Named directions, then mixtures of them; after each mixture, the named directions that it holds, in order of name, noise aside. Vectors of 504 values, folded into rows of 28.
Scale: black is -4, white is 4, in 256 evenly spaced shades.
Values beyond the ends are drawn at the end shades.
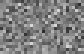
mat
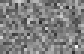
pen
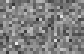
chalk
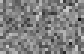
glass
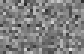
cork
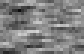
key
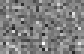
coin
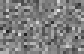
coin, mat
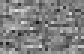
coin, key, mat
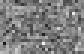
coin, glass, key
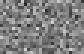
cork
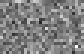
pen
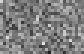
chalk, coin, glass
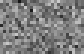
cork, pen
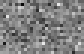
coin, key, pen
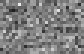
key, mat, pen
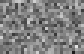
pen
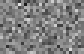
cork, mat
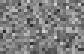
mat, pen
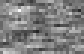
key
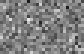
cork, mat, pen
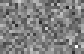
pen
